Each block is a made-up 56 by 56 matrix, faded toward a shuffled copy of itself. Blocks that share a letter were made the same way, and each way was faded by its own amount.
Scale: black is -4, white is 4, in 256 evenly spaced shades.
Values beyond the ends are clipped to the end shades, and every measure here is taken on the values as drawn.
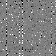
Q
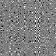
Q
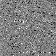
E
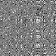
Q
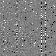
Q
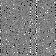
Q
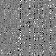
Q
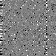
Q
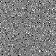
E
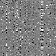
Q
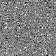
E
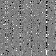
Q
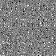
E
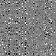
Q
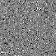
E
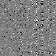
Q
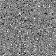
E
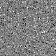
E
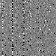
Q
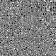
E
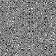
E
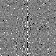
Q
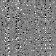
Q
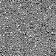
E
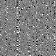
Q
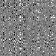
Q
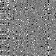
Q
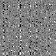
Q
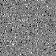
E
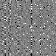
Q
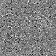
E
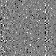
Q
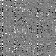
Q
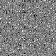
E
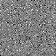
E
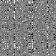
Q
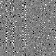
Q
